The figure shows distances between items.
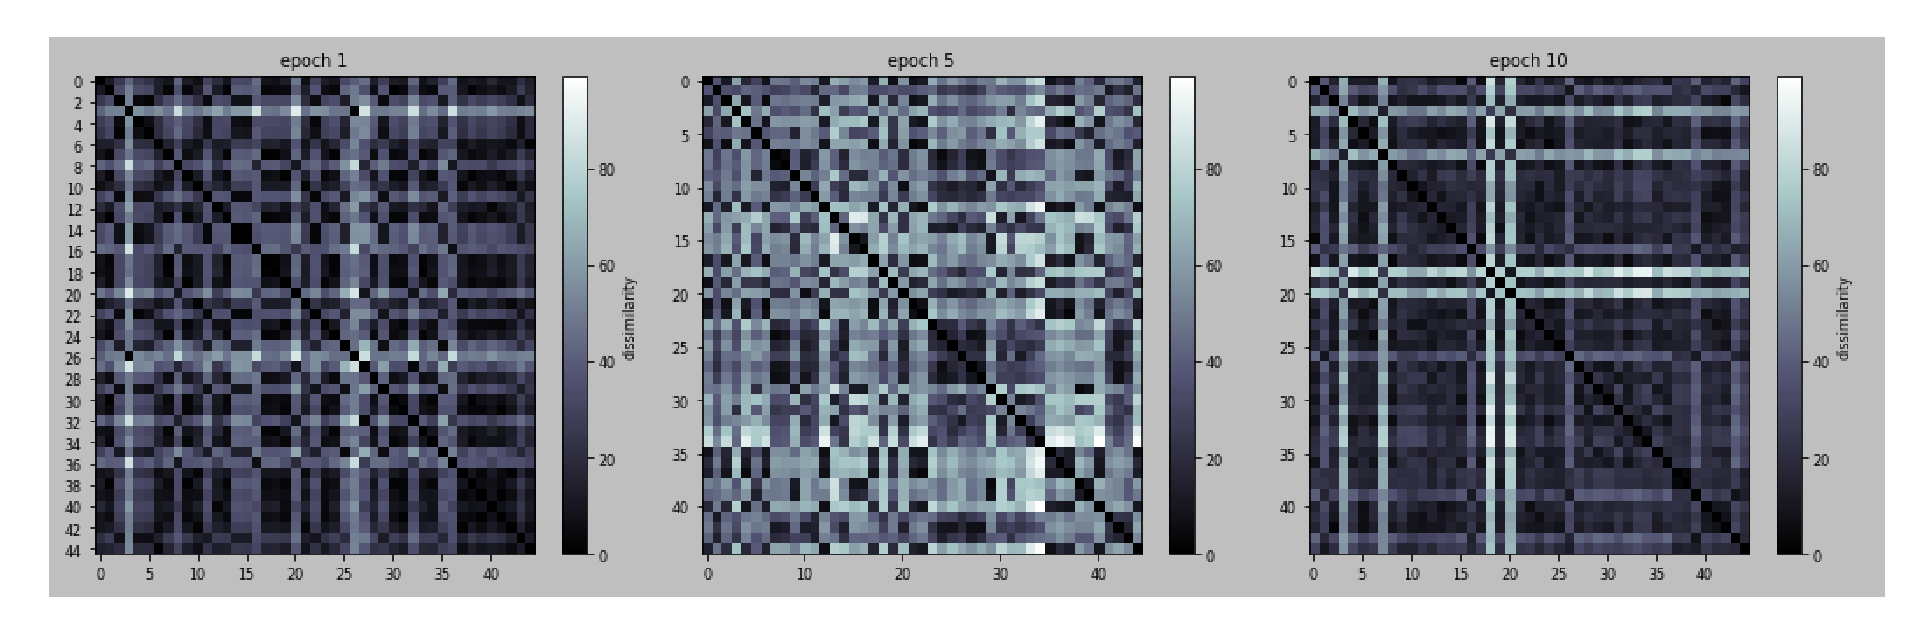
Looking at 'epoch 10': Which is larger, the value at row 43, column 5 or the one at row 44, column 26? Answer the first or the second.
the first
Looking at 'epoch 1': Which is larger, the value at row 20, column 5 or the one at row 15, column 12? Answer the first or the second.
the first
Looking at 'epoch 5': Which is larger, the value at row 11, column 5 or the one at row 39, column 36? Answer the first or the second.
the second
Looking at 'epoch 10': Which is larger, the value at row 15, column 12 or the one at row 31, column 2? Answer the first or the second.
the second
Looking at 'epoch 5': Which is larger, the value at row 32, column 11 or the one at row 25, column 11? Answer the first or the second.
the first
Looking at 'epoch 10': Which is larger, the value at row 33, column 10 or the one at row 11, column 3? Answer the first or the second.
the second
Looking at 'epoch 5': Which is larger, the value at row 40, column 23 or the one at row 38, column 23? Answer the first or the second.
the first
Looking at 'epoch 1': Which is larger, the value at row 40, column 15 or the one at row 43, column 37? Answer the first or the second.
the first
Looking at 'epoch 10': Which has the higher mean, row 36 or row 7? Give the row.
7
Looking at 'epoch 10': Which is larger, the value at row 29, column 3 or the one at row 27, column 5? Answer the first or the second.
the first
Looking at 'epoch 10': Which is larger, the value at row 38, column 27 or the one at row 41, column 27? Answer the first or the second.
the first
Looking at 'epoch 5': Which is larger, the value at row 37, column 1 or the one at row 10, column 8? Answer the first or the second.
the first
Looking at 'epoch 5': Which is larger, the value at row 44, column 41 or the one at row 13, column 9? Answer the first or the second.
the second
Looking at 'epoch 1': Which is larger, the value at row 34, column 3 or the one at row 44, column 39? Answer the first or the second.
the first
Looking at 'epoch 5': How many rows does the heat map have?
45
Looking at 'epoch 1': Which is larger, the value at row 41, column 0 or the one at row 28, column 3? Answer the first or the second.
the second
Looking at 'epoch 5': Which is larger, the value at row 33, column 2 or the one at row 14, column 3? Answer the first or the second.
the first
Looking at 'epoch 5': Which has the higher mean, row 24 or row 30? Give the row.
30
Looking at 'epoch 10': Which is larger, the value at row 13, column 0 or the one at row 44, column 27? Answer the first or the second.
the second
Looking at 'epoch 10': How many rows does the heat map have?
45
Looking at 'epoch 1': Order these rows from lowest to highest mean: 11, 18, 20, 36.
18, 11, 36, 20
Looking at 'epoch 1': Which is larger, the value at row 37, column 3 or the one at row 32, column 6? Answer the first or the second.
the first
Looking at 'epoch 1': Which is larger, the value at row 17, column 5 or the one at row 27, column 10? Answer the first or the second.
the second
